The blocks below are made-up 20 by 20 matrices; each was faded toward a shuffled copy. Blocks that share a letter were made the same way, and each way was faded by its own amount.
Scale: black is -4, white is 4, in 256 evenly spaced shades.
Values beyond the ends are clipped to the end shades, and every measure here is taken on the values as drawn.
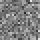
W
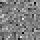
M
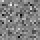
W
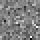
W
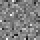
M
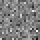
W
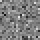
W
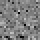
W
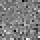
W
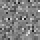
W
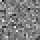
W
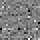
W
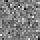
W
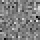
M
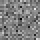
M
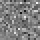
M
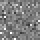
M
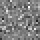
M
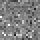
W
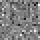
M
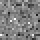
W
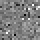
W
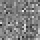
M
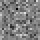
M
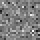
M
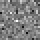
W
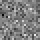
W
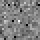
M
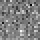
M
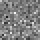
W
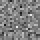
M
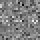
W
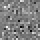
W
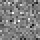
W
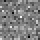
W
